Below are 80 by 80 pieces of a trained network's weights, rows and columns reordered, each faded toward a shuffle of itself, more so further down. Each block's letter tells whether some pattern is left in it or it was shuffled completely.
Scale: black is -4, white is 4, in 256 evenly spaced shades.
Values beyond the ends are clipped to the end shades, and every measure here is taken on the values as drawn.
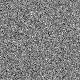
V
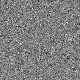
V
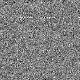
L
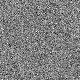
V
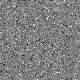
V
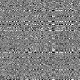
L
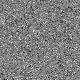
V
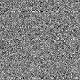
L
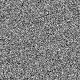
V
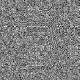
L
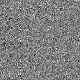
L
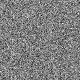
V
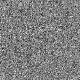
L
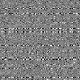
L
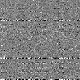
L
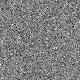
V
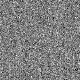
L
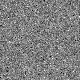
V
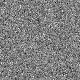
V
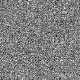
L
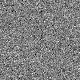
V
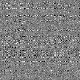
L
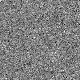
V
